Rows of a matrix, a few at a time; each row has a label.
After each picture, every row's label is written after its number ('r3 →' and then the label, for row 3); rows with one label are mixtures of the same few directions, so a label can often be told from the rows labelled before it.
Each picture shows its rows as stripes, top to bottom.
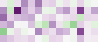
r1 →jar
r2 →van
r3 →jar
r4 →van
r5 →jar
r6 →van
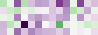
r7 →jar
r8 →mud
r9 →jar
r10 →jar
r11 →jar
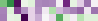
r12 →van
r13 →van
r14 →jar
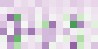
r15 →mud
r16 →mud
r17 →van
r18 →van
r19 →jar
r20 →van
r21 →van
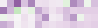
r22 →mud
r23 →mud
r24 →van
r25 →mud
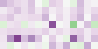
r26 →van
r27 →mud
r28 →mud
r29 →van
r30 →mud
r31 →mud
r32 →mud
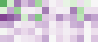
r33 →mud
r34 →van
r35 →jar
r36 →mud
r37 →mud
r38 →mud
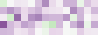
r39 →van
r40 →mud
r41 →jar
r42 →van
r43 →van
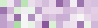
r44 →jar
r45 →mud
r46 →jar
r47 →mud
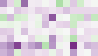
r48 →jar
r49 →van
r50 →van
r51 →mud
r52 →jar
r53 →van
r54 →mud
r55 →van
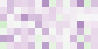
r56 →mud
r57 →van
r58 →jar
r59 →jar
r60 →mud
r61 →jar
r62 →mud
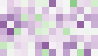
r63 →van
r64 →mud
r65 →jar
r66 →van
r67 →van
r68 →mud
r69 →van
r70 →mud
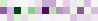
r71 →van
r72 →mud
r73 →jar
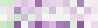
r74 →jar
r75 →mud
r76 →jar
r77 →jar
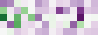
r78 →mud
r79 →jar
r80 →jar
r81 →van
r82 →van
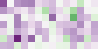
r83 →jar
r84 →van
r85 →van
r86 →van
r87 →van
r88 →mud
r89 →jar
